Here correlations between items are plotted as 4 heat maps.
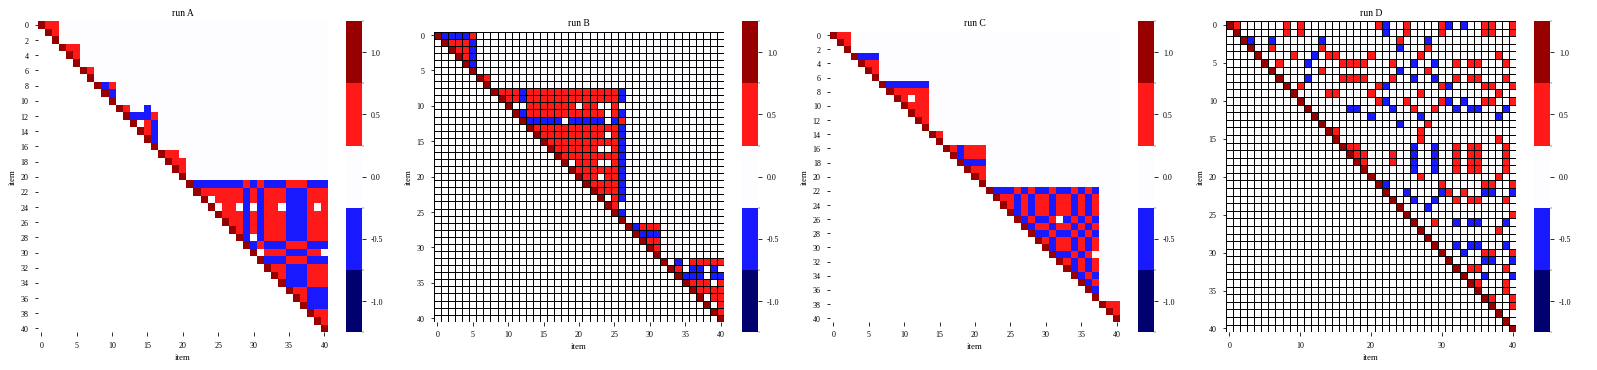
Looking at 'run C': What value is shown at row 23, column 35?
0.5
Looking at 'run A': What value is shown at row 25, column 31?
-0.5
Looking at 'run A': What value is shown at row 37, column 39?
-0.5
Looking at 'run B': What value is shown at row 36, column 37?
0.5
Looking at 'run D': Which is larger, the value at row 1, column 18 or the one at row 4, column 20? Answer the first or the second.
the second
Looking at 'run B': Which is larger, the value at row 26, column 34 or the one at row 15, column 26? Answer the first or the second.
the first
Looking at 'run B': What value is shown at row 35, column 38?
0.5
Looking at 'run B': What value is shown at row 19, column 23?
0.5
